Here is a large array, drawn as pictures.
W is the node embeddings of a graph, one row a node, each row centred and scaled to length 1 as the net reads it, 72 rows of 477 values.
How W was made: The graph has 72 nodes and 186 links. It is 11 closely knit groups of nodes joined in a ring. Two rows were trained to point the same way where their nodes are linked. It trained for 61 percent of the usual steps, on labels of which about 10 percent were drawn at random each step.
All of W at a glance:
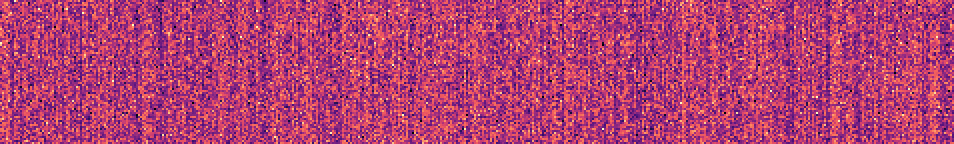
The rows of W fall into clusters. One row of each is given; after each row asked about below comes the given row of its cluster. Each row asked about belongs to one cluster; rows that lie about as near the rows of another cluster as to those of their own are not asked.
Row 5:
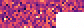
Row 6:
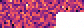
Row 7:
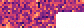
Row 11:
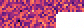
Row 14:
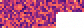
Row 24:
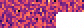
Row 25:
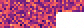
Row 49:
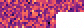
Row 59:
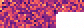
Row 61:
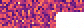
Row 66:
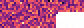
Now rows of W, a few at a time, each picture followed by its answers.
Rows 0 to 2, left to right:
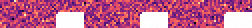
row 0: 66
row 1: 5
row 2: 14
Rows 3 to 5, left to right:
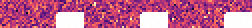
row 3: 7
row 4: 5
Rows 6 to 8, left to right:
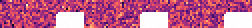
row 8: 61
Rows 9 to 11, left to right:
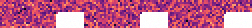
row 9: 7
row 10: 49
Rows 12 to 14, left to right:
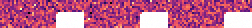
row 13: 14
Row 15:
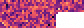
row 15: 49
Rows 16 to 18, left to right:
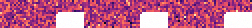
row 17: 24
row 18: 24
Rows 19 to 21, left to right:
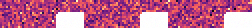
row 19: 6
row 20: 25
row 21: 25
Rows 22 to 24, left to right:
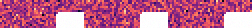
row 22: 25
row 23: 61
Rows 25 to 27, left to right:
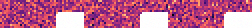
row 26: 25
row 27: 14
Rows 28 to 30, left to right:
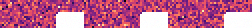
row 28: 5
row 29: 24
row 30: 7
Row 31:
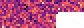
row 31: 7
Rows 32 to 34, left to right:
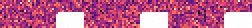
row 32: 14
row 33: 11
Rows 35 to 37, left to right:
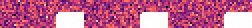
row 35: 66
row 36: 5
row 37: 66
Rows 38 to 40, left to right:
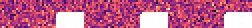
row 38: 14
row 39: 66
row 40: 6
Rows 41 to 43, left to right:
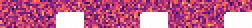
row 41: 59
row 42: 5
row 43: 24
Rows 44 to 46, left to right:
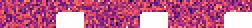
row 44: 24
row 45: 61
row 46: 24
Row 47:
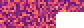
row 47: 66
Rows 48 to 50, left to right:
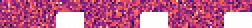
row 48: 66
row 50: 25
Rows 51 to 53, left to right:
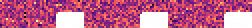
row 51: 14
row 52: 11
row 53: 25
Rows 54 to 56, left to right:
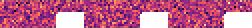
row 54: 7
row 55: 6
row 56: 59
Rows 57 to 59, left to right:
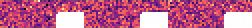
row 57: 59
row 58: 61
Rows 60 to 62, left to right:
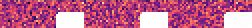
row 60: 6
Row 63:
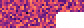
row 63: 66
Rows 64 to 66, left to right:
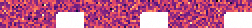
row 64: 49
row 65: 25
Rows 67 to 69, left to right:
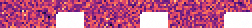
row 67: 49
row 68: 11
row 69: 61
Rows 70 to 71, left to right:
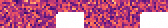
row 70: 59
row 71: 14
